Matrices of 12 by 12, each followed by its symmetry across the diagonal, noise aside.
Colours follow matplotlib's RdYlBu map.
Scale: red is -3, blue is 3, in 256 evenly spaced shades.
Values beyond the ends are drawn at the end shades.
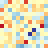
symmetric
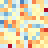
symmetric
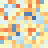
symmetric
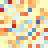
symmetric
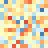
neither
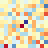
antisymmetric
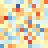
antisymmetric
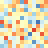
antisymmetric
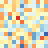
neither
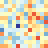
neither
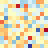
antisymmetric
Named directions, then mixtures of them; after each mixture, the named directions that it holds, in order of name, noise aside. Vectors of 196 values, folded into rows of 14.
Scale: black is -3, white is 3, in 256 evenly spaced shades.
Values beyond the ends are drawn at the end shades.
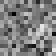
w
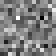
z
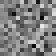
w, z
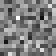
z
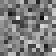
w, z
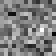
w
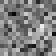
w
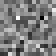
z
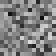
w, z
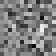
w, z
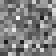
z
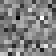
z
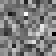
w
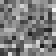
w, z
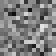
w, z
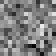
w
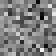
w, z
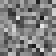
w, z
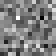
z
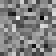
w, z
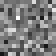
z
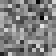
w, z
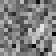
w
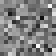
w, z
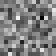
z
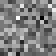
z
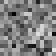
w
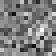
w
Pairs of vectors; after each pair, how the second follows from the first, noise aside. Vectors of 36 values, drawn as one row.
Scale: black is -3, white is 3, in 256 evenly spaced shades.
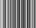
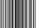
shuffled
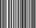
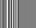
partly zeroed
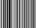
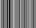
partly zeroed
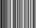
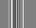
partly zeroed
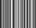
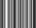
shuffled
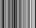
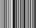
shuffled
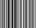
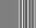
partly zeroed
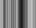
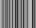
shuffled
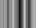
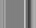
partly zeroed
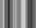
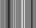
partly zeroed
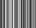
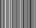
partly zeroed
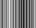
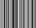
shuffled
